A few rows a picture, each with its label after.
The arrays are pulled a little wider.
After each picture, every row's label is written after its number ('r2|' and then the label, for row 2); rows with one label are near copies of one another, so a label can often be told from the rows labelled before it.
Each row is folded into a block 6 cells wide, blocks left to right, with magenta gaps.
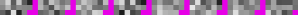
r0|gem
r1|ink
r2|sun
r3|gem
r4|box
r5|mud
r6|box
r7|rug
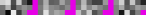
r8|gem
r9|box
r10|rug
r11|gem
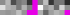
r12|mud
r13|mud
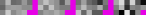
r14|box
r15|sun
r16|rug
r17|gem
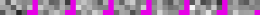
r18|ink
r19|mud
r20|sun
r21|ink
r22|box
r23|mud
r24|box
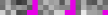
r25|rug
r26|sun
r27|box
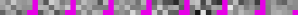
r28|ink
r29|ink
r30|sun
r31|sun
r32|rug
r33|gem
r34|mud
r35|box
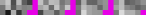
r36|gem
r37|ink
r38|box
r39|box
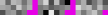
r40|ink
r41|gem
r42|mud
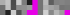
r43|gem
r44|box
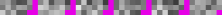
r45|rug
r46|mud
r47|mud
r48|rug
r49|rug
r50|sun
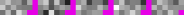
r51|sun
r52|gem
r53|mud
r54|mud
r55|sun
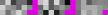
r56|mud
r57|gem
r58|box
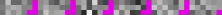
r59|box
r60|box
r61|gem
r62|rug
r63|sun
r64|ink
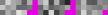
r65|sun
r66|gem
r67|box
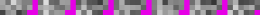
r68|ink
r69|box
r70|rug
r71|rug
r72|box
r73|rug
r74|rug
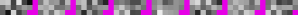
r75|gem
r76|sun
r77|gem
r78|rug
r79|box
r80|gem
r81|sun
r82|rug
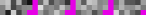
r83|gem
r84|mud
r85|ink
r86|rug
